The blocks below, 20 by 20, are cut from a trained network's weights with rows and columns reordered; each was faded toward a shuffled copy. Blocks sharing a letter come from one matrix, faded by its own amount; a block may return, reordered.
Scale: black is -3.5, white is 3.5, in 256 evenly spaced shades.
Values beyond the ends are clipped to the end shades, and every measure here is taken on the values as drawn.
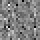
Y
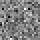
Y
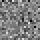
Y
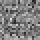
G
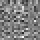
G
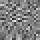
G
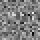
G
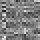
G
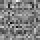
G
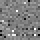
Y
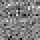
Y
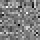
Y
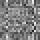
G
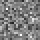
Y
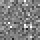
Y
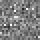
Y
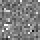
Y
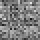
G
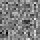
G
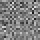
G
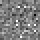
Y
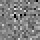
Y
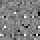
Y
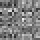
G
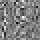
G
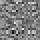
G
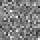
Y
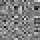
G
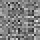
G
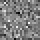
Y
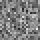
G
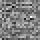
G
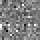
Y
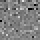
Y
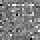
Y
